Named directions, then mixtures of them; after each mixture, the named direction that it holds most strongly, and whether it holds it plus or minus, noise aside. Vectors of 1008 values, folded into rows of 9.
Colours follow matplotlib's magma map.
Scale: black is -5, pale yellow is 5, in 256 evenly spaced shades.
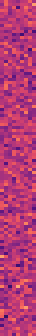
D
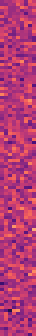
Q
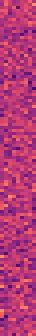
D, plus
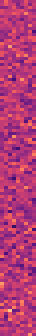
Q, minus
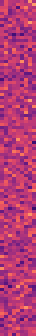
D, plus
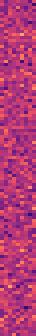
D, minus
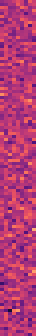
Q, plus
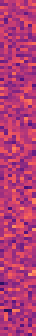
Q, plus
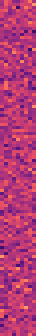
D, plus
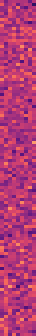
D, minus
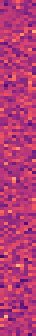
D, minus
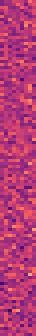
Q, plus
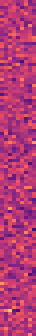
Q, minus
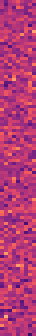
D, minus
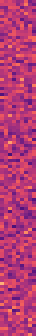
Q, minus
